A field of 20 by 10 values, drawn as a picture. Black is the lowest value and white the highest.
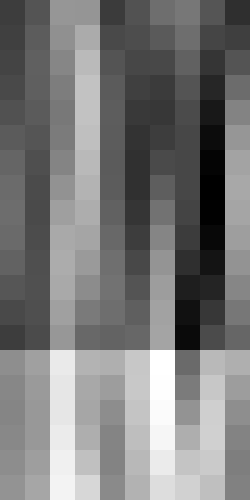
Calmest part: top left. Ninth with the highest average: bottom middle. Seam: horizontal, 70% of the way down, the bottom part higher. Grain: streaks running down.
